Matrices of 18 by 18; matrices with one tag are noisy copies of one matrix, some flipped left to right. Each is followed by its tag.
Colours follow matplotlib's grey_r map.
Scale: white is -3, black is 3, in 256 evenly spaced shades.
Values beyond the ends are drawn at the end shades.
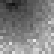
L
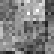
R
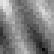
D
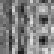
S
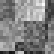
R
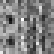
S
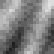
D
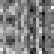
S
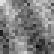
D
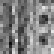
S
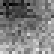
L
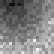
L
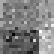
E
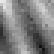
D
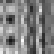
S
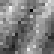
D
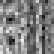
S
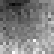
L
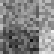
E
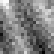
D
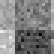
E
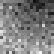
L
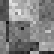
R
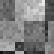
R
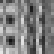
S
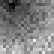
L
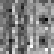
S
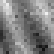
D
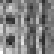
S
